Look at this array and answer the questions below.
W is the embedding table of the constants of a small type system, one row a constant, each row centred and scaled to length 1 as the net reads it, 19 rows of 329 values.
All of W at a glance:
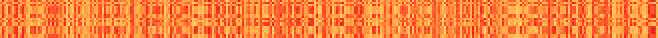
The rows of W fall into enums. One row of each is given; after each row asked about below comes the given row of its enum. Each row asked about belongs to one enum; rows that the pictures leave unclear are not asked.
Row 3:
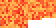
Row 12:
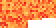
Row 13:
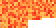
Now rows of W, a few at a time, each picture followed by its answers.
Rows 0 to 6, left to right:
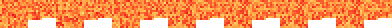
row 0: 13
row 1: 12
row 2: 13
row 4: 3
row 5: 3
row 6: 3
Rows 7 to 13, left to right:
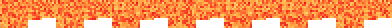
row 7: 13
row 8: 13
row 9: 12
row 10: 3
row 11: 12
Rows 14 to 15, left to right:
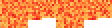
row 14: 13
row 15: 13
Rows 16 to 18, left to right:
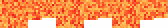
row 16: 13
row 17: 3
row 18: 3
